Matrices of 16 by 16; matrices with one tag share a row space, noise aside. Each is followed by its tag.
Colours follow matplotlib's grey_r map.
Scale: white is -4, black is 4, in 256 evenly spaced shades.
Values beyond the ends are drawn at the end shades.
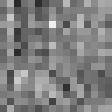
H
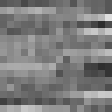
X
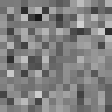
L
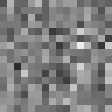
L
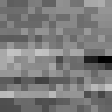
X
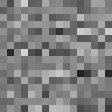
L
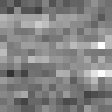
X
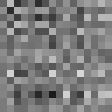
H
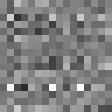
H
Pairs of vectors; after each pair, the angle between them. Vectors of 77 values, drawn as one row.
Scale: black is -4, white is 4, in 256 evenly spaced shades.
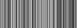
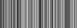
partly opposed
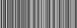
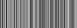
nearly opposite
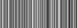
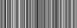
orthogonal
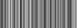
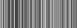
partly opposed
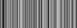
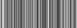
nearly opposite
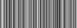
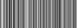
nearly parallel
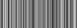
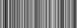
nearly opposite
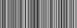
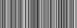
nearly parallel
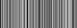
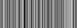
partly aligned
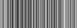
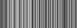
nearly opposite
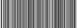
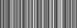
orthogonal
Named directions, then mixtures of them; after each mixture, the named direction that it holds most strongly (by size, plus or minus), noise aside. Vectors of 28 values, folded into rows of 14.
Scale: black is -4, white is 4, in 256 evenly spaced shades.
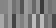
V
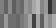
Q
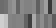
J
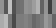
Q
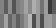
Q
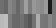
J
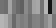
Q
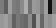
Q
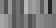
Q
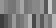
J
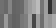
Q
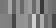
V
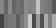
Q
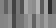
Q
